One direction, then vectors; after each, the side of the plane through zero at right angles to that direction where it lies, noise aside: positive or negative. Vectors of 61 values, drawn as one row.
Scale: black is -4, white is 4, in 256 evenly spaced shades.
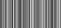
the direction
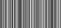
positive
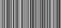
negative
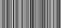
negative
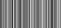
positive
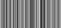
negative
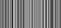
positive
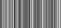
positive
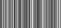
positive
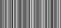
positive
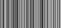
negative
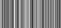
negative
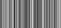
positive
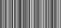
positive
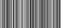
negative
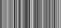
positive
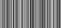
negative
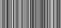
negative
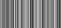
negative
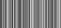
positive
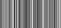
positive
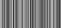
negative
